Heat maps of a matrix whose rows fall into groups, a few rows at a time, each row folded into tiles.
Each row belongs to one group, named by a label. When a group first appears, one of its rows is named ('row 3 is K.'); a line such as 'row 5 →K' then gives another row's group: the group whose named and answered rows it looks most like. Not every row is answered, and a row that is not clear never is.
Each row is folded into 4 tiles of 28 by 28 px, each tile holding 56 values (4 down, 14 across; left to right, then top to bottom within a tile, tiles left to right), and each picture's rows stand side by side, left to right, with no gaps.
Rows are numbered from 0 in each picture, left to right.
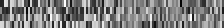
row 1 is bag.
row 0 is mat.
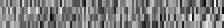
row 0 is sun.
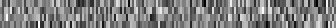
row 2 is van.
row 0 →bag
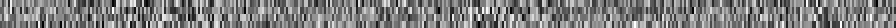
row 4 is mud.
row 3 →sun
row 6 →van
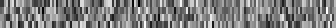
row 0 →mat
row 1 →sun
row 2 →sun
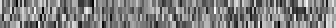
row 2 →mat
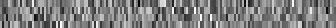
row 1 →sun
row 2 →mud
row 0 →mud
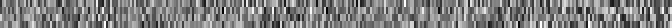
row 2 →sun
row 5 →van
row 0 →sun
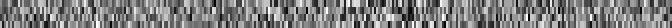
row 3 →mat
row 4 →bag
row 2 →mud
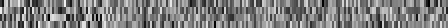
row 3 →bag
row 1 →bag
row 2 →mat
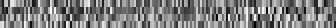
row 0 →mat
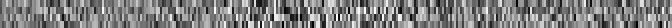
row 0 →van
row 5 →van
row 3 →mud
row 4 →bag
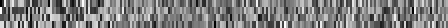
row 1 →van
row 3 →sun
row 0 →mat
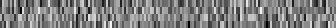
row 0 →van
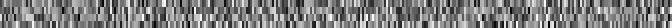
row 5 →van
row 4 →sun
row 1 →bag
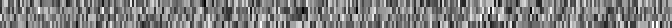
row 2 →mat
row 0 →van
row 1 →mud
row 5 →sun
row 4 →mud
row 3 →van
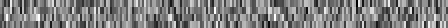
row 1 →sun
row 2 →van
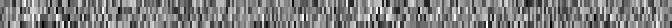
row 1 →mat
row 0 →sun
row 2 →bag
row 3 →mud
